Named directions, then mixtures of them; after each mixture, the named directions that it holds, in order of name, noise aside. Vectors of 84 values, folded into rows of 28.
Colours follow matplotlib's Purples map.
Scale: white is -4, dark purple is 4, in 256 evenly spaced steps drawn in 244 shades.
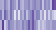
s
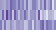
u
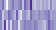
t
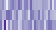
t, u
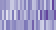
u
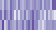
s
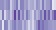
s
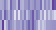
s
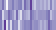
t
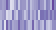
t, u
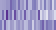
u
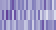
u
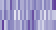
s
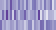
u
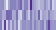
t, u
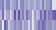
s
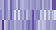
s
